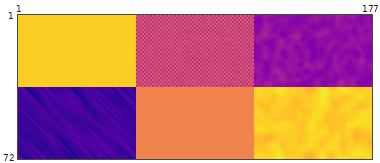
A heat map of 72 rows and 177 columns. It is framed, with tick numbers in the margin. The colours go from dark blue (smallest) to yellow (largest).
It is made of 2 by 3 panels. Panel 1,1: very high, flat. Panel 1,2: middling, checkered. Panel 1,3: low, blotchy, faint in contrast. Panel 2,1: very low, slanting down to the right, faint in contrast. Panel 2,2: high, flat. Panel 2,3: very high, blotchy, faint in contrast.
